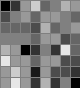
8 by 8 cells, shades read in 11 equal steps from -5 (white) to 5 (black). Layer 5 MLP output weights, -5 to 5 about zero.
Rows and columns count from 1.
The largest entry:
5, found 3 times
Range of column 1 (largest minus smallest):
9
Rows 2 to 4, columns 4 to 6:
1 -1 -1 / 2 -2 1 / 1 -1 -1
